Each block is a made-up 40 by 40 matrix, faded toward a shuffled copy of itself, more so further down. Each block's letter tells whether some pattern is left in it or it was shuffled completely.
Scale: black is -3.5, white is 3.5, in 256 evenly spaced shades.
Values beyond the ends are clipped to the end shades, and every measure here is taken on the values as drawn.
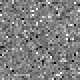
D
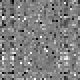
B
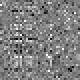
B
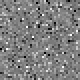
D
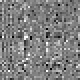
B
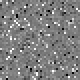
D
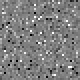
D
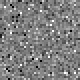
D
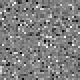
D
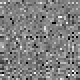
B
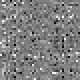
B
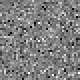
D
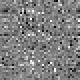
B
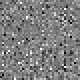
B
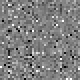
B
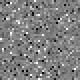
D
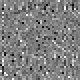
B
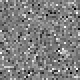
D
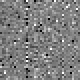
B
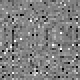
B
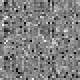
B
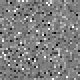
D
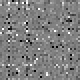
B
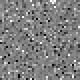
D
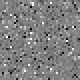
D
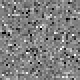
D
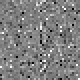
B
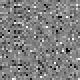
B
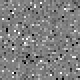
D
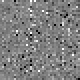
B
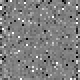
B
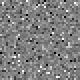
D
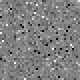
D
